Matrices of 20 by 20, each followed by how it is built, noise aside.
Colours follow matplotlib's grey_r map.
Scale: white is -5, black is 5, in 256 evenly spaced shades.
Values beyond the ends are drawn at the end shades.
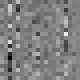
uneven columns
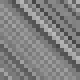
Toeplitz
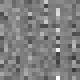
uneven columns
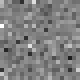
noise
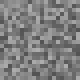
noise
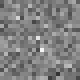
noise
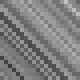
Toeplitz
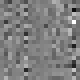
uneven columns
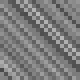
Toeplitz
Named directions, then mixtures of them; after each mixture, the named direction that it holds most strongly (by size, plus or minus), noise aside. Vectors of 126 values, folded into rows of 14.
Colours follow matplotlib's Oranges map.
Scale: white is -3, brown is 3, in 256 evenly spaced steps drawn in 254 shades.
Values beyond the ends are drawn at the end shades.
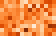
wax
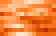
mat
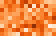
wax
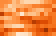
mat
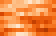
mat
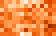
wax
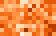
wax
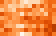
mat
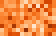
wax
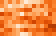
mat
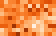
wax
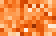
wax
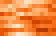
mat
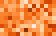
wax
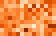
wax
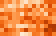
mat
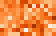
wax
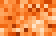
wax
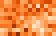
wax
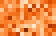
wax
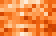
mat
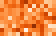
wax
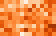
wax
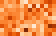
wax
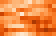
mat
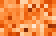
wax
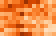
mat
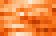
mat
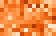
wax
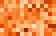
wax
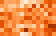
wax
